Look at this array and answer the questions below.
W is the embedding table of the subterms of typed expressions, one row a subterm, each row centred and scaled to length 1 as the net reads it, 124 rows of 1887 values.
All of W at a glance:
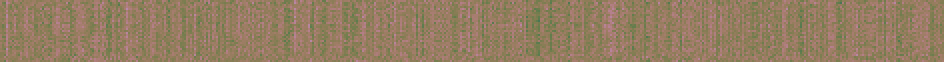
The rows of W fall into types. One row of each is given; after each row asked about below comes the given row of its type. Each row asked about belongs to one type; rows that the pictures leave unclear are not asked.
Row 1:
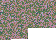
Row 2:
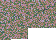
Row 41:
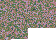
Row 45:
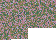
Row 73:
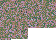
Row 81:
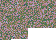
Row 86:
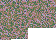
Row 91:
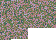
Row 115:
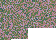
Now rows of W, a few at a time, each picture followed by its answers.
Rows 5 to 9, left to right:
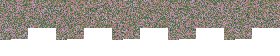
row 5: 81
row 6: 81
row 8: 73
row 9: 81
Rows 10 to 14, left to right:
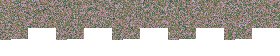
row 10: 2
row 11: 86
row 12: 73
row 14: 45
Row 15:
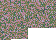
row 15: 2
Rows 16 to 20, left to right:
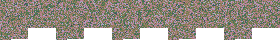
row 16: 81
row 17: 73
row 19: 41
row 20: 91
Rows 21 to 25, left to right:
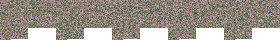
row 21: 1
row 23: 1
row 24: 2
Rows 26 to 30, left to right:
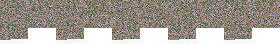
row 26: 41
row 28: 73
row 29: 86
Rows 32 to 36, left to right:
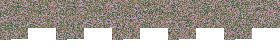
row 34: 45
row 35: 1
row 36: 86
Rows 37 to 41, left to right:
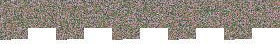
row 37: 91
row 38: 91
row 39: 41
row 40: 1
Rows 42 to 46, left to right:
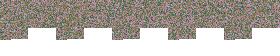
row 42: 2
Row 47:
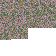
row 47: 45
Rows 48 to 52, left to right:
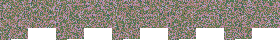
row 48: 73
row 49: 91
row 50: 91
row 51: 91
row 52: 73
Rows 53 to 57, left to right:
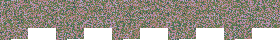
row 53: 91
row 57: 41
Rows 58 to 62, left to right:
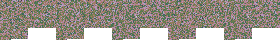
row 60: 91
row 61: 45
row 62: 91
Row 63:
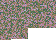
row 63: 1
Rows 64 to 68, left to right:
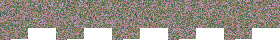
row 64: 41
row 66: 73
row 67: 81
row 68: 86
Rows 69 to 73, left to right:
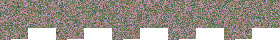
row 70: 1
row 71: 2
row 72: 81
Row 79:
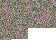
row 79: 86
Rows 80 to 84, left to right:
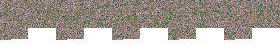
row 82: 86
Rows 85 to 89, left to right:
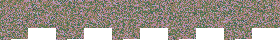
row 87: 1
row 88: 1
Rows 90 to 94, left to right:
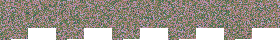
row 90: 2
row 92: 73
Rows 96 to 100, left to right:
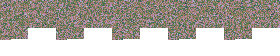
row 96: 86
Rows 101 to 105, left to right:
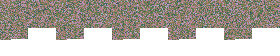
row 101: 2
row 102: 41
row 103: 1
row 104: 45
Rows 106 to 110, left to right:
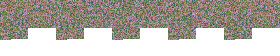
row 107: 91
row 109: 86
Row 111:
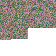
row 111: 86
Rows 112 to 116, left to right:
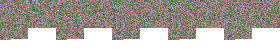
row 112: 41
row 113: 1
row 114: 115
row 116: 45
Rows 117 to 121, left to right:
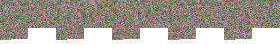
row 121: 73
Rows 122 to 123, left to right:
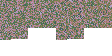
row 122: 81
